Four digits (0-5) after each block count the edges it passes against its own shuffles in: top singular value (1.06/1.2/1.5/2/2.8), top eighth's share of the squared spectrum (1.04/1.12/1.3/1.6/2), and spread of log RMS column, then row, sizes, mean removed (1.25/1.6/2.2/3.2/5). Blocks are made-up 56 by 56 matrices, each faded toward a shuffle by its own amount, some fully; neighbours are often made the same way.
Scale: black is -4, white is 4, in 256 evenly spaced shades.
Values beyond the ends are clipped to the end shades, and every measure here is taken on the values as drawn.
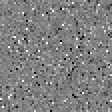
0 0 0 0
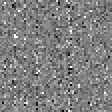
1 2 2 0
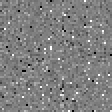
0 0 0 0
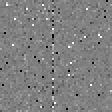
3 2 0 0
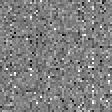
1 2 2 0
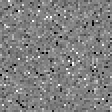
0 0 0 0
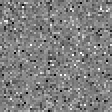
0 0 0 0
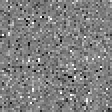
0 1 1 0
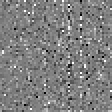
2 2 2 0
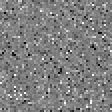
0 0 0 0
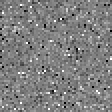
0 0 0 0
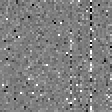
3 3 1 0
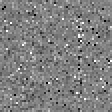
1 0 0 0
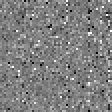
1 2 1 0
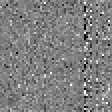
3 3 3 0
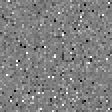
0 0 0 0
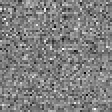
3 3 0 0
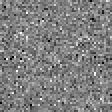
1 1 0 0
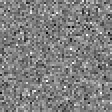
2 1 0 0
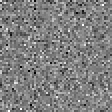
3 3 1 1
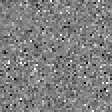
2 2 0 1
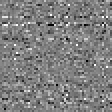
4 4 2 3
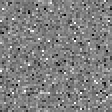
1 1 0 0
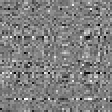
4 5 2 3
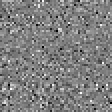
3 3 1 2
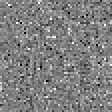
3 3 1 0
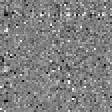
3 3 1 1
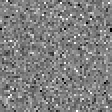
2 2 0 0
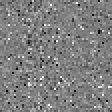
2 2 1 0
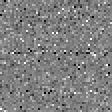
3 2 0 1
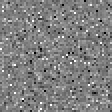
1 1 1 0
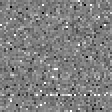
3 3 0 1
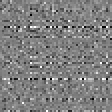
4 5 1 3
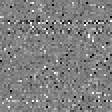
3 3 1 2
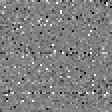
3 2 1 1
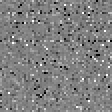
2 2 0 1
